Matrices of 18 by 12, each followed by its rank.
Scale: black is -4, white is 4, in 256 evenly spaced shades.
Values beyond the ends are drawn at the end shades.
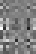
two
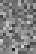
full rank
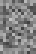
full rank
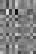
two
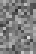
full rank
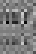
two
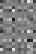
two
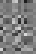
two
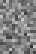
full rank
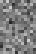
full rank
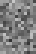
full rank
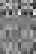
two
